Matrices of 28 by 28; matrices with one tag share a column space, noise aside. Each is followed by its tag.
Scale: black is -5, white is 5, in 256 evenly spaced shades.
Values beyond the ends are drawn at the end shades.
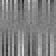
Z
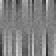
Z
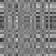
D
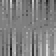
Z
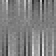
Z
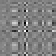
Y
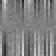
Z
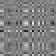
Y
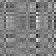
D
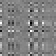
Y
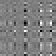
Y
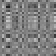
D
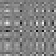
Y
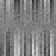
Z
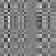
D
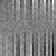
Z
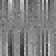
Z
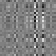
D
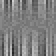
Z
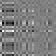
Y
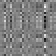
D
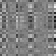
D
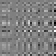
Y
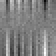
Z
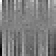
Z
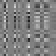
D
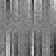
Z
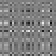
Y
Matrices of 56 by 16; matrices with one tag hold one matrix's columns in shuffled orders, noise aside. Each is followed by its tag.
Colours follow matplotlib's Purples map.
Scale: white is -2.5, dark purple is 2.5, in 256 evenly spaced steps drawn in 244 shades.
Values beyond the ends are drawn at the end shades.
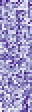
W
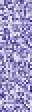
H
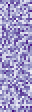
H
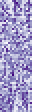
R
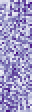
R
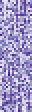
R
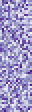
H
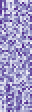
R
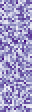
H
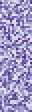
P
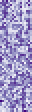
W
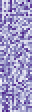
R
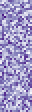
P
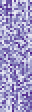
R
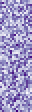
P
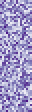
P
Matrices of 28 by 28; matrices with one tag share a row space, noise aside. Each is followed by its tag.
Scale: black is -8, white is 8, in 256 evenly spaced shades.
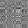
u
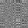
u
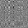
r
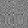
r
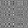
r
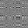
u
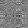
u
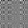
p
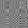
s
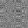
u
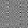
s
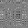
u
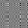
s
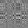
u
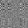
p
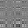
u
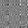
s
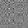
r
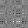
u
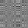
u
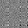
s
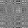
u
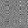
s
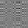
u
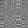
u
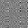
s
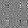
s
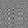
r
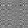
p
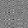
r
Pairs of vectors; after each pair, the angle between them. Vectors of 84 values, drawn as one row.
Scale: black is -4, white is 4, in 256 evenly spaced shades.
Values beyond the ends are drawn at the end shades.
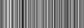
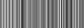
partly aligned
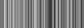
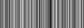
partly aligned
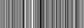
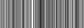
nearly parallel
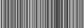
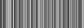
orthogonal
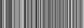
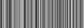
nearly parallel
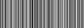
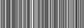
nearly opposite
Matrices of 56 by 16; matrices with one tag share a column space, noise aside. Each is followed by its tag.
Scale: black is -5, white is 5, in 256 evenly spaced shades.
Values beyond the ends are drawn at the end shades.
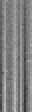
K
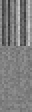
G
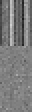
G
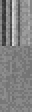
G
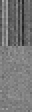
G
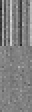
G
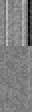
G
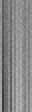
K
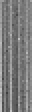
K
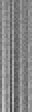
K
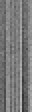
K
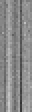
K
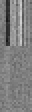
G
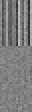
G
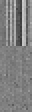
G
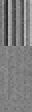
G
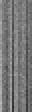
K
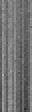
K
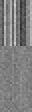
G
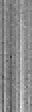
K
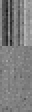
G
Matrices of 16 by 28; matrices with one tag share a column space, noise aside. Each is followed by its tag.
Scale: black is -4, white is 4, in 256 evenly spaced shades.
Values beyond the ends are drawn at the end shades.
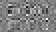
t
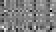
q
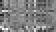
q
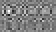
t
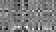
q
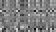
q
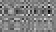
t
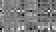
q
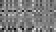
q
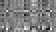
q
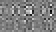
t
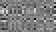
t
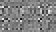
t
